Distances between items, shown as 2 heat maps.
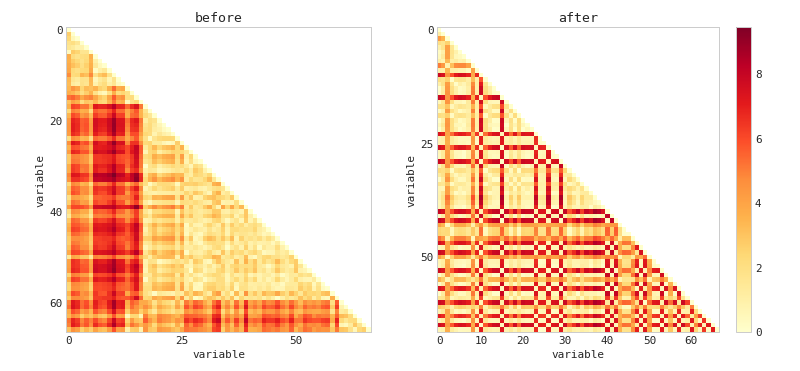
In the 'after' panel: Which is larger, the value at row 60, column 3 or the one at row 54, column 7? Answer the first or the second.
the first
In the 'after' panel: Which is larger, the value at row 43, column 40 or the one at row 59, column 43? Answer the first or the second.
the first
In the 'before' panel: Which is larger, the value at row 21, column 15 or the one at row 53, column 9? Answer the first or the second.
the second
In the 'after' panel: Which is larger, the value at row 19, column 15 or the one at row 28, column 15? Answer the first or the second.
the second
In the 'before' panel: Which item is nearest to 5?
0
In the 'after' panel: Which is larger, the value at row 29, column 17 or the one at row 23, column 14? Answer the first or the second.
the second
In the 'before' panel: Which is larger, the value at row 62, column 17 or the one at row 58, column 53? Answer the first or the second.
the first
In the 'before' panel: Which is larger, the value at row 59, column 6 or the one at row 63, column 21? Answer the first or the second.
the first
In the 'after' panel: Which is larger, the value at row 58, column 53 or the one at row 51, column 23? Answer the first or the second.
the first
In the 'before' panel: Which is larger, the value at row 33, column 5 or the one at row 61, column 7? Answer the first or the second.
the second
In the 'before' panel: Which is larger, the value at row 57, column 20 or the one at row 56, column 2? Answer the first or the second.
the second
